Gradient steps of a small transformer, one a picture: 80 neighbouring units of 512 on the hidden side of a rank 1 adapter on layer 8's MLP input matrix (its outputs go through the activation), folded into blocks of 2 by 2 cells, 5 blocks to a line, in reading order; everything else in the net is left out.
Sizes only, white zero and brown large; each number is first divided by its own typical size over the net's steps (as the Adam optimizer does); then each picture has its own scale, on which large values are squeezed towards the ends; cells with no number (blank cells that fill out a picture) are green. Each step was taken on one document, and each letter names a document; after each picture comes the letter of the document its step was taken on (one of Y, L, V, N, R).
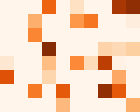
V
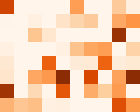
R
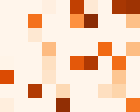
V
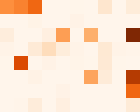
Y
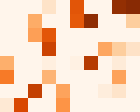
V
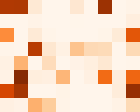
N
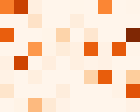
Y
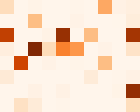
Y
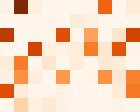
N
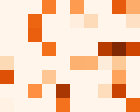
V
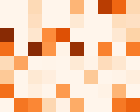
R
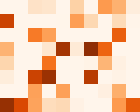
R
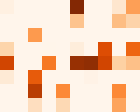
R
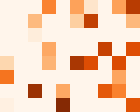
V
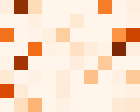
N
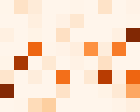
N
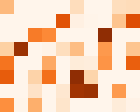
R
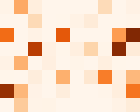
N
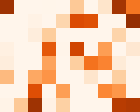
R
